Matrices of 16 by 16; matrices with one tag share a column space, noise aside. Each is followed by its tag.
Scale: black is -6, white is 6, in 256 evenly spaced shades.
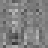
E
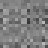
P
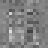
E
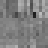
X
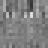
X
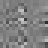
P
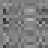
P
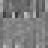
X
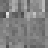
X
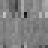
X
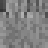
X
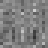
E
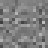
P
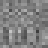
E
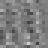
E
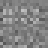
P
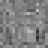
E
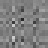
P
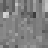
X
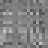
E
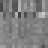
X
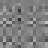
P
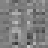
E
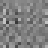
P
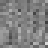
E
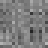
E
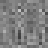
E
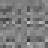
P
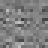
P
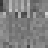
X
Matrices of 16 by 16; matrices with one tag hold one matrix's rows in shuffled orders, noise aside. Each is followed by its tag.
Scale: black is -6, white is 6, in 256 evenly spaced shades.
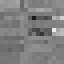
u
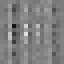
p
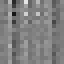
p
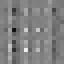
p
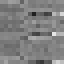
u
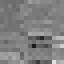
u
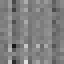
p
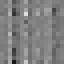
p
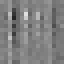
p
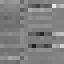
u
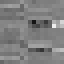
u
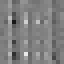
p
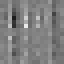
p
